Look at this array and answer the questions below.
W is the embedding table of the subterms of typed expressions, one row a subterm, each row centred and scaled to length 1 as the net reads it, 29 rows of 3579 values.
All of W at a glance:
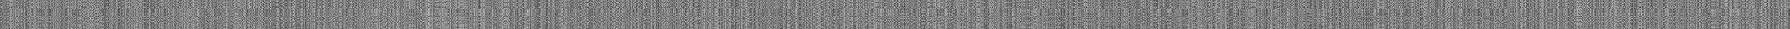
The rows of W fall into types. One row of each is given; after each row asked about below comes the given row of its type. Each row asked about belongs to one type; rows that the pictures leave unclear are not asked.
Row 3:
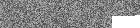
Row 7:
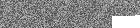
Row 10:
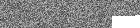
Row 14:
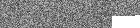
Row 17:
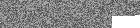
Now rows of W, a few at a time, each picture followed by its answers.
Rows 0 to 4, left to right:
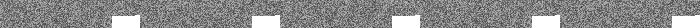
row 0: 3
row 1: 17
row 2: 7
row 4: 17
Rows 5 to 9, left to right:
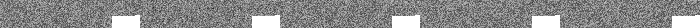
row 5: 3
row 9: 10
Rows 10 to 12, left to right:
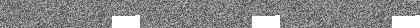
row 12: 10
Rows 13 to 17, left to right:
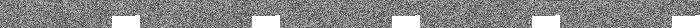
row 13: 14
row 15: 10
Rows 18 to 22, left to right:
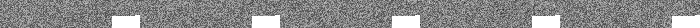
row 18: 14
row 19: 17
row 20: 10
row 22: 3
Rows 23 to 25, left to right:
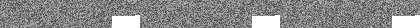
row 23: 10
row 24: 17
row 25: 17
